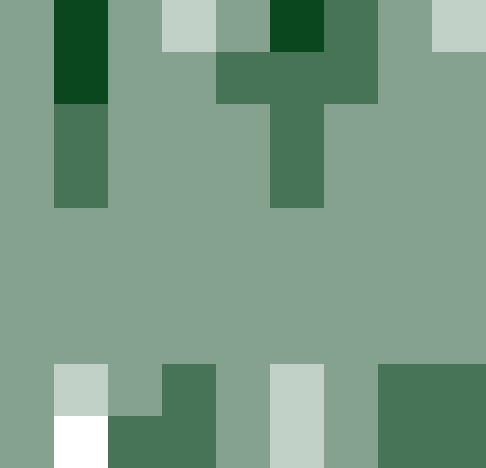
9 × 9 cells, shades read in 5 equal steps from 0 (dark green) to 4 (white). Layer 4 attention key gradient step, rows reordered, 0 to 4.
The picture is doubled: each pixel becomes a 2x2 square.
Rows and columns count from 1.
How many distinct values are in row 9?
4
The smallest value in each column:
2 0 1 1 1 0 1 1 1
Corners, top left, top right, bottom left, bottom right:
2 3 2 1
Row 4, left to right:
2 1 2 2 2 1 2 2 2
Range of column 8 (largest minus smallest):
1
